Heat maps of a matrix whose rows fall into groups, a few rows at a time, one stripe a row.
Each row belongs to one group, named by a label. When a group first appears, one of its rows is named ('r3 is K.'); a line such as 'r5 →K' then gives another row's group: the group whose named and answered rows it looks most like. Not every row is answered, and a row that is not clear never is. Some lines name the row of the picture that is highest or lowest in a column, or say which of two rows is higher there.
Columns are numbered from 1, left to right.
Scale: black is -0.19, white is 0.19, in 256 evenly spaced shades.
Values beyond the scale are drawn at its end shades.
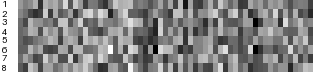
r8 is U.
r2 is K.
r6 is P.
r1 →U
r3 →P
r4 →U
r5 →K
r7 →K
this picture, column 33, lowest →6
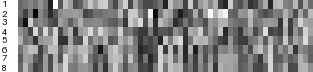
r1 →K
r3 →P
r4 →K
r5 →K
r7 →U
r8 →U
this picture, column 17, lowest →6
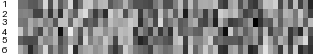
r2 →U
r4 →K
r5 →K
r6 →K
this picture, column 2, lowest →5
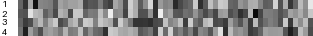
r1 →P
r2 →P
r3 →K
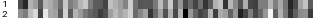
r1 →U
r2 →U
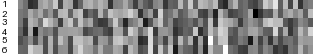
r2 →P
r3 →U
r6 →P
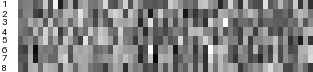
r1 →K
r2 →U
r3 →P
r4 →K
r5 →K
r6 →P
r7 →P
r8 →U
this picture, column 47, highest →2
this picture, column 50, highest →1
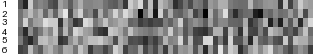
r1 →P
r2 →P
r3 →K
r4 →U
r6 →U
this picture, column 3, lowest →5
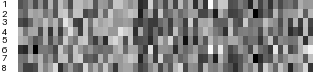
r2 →P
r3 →K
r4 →K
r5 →U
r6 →P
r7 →P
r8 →K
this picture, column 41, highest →6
